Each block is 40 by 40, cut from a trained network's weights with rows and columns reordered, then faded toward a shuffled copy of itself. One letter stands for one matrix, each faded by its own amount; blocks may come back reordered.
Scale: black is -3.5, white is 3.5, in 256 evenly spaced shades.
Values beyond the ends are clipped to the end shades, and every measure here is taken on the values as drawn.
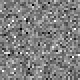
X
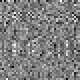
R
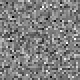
X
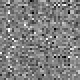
R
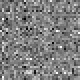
R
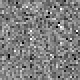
X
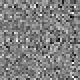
R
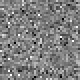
X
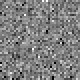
X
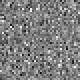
X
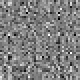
R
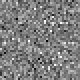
X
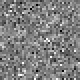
X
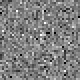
X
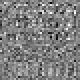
R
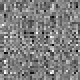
R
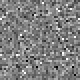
X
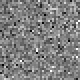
X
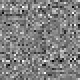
R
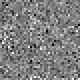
X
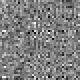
R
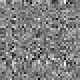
R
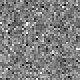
X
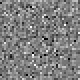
X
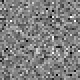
X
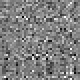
R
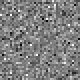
X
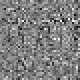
R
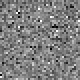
X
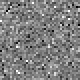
X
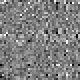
R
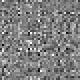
R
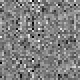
R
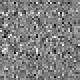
R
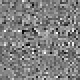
R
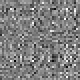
R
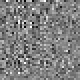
R
